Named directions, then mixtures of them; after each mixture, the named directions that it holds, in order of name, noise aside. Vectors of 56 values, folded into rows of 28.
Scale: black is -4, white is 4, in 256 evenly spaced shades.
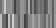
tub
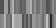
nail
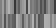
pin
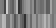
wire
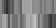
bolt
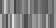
nail, tub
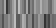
pin, wire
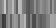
bolt, wire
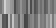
bolt, tub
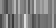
tub, wire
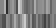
wire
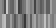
wire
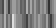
nail, pin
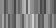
bolt, pin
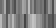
bolt, tub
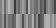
pin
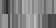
bolt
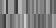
pin, wire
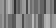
pin
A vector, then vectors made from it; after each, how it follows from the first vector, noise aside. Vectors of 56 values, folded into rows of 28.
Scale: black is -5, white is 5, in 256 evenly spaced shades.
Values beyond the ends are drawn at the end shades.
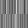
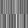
wrapped around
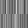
copied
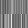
reversed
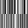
scaled up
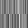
wrapped around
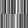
scaled up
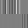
partly zeroed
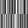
scaled up
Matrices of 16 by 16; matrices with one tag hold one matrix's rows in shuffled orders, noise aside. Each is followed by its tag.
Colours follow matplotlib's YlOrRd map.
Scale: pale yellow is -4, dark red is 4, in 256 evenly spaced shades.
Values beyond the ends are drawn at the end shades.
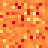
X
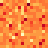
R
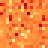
R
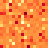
R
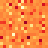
R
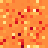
X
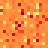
X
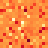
R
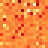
X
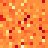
R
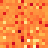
X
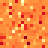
R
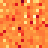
X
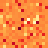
X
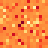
X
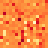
X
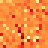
X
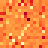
R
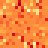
X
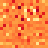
X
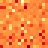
R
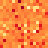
X
